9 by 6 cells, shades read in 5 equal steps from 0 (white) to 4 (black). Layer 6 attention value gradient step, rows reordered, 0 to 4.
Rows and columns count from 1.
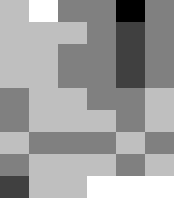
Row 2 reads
1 1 1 2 3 2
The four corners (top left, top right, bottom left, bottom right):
1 2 3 0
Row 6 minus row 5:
0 0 0 -1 0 0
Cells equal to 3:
4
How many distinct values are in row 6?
2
